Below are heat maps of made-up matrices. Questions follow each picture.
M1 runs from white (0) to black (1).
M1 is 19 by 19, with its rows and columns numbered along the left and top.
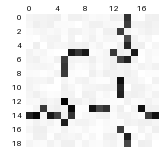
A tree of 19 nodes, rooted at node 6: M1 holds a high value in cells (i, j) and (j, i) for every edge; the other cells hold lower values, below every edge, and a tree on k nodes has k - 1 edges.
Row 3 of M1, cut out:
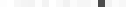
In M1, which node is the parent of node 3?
14
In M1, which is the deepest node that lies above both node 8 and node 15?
5
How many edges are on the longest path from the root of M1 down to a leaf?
2
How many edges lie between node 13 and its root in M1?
1
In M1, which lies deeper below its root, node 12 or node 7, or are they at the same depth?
the same depth
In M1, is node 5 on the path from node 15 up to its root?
yes
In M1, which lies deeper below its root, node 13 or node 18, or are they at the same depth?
node 18
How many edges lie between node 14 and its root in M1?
1
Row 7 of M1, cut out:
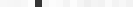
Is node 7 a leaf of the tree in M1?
yes
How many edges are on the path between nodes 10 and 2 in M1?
2
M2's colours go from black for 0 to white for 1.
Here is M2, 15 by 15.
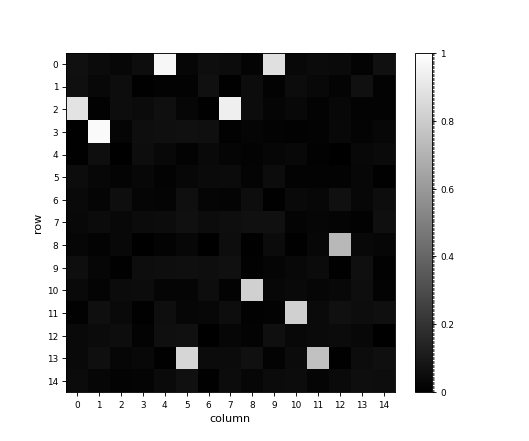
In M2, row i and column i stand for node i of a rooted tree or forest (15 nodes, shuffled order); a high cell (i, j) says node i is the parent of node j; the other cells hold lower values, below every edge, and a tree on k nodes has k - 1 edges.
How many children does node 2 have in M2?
2
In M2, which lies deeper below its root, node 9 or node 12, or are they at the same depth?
node 12
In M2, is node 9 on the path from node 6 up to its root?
no
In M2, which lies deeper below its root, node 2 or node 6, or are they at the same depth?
the same depth
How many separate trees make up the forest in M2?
5
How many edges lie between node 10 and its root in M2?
2
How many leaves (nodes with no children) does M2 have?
8
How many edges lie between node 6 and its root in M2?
0
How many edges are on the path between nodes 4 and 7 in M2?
3
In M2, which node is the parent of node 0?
2
